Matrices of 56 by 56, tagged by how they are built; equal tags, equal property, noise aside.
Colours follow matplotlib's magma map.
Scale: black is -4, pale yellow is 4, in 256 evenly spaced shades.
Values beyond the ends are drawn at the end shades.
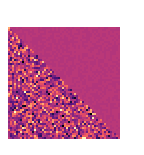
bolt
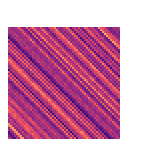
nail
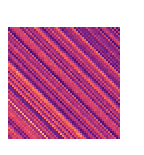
nail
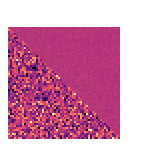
bolt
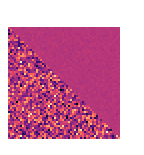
bolt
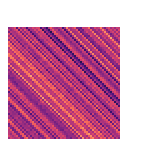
nail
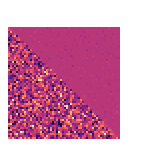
bolt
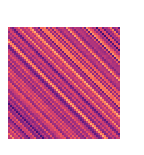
nail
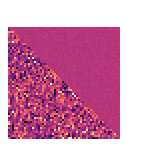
bolt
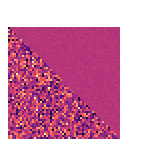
bolt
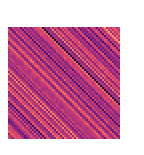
nail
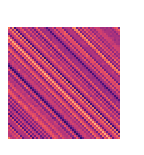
nail
